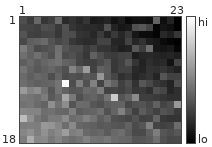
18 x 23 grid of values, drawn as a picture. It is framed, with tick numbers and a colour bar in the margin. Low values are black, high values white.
Slope: up to the bottom left. Stripes: none. Ninth with the lowest average: top right. Average level on the scale: 30%.
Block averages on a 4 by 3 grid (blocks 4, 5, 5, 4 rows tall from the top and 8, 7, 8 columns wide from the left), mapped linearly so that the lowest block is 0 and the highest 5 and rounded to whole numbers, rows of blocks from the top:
210
321
432
543
